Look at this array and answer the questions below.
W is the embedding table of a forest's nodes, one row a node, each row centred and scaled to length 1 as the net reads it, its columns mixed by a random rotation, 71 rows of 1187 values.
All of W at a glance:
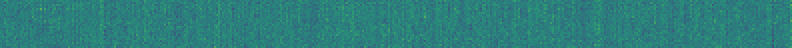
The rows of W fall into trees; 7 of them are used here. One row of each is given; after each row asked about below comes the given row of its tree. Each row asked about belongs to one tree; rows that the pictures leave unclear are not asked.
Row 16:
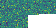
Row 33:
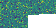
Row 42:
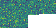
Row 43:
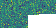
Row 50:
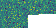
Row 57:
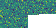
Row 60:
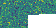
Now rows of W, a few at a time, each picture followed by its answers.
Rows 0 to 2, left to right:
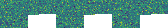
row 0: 16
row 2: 60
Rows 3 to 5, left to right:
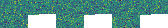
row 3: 43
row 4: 42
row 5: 42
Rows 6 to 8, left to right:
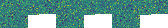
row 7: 16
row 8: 57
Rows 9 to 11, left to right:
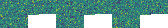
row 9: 57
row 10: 33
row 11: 42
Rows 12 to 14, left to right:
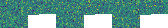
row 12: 57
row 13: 57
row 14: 57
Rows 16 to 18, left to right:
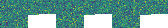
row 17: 42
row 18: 57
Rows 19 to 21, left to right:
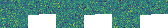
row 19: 42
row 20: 16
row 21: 42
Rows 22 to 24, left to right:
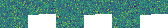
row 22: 50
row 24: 42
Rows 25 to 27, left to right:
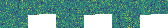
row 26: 57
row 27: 50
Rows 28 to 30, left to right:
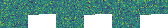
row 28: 60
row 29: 57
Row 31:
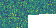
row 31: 50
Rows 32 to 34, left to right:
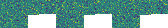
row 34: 57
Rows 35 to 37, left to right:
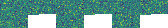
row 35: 60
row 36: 16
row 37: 60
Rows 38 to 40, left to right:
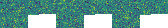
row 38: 42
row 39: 60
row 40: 50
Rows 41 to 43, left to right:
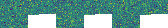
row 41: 43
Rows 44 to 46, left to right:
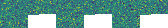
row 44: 60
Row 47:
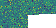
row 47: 43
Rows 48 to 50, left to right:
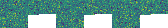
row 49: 16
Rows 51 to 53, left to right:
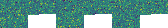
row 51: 42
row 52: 42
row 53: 16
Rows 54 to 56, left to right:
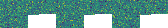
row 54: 33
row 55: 16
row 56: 57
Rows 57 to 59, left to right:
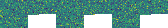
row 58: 57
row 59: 42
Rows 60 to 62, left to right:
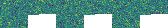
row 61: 43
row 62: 16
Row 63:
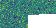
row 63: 33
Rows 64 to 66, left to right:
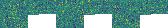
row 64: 50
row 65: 57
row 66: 16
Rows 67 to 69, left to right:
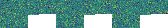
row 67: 42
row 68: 60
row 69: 16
